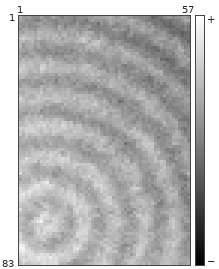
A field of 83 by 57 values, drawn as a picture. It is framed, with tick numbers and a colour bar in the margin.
Slope: up to the bottom left. Ninth with the lowest average: top right. Rings: centred on the bottom left. Ninth with the highest average: bottom left.
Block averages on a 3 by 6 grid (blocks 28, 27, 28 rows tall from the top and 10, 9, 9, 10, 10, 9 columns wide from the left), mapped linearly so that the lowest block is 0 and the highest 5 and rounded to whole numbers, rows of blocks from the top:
322110
433221
544332
